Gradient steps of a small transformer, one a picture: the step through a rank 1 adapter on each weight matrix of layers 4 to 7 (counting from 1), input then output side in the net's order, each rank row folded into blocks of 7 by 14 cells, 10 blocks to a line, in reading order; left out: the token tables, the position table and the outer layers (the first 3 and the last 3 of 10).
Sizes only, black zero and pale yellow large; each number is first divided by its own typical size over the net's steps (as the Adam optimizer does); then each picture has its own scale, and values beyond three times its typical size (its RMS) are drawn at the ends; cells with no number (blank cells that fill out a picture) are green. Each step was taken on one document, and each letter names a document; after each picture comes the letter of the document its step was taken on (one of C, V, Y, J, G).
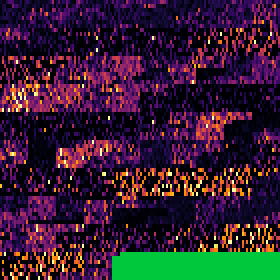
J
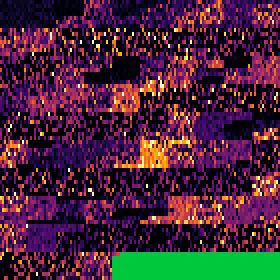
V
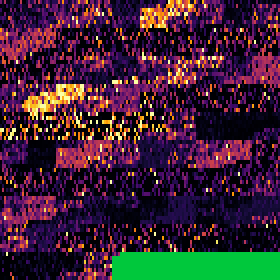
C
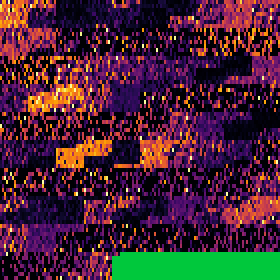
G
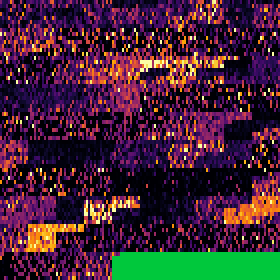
V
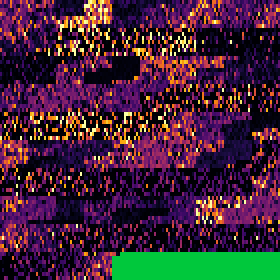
V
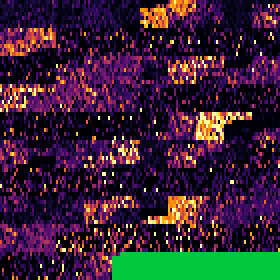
J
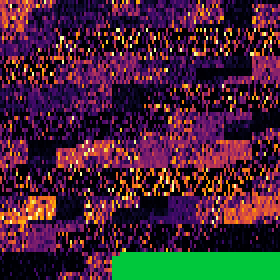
V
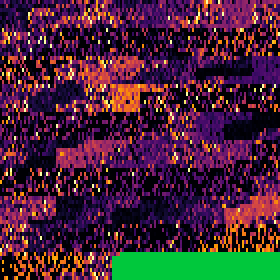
G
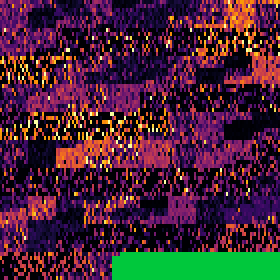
G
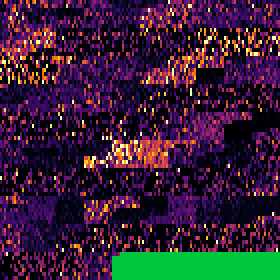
C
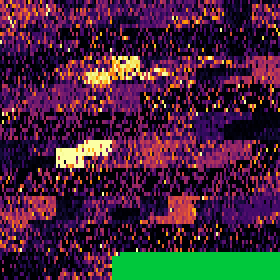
G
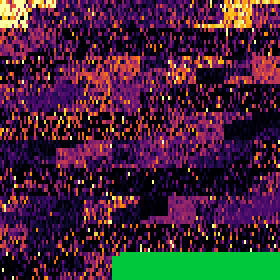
G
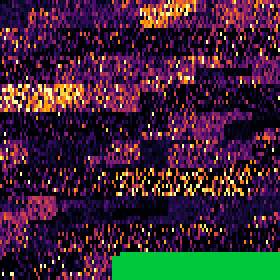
J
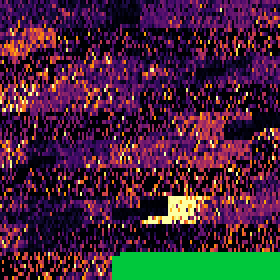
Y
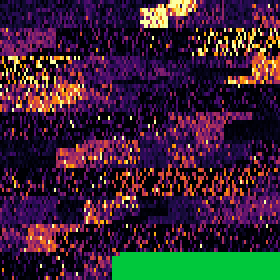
J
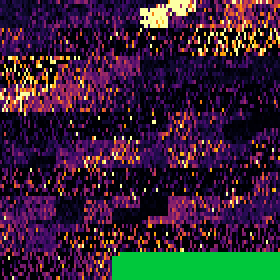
J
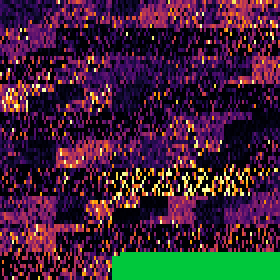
J
